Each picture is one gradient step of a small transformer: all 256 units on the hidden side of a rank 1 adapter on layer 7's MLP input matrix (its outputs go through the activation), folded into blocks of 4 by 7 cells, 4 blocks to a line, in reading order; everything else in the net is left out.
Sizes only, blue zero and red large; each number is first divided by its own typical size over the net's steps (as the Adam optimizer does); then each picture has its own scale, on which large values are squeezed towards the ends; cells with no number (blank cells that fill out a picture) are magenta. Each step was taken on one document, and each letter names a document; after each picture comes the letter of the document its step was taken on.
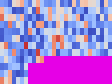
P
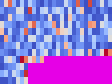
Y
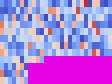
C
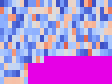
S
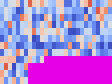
P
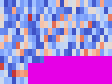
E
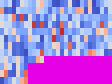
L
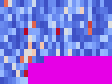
Y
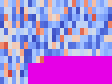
P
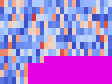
C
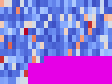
Y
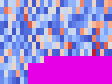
L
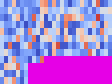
C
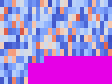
S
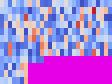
L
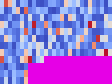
Y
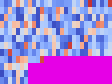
L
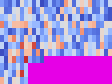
E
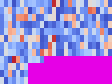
C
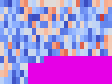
P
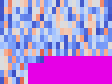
S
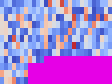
E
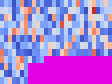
C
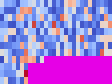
Y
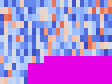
S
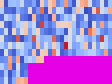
C
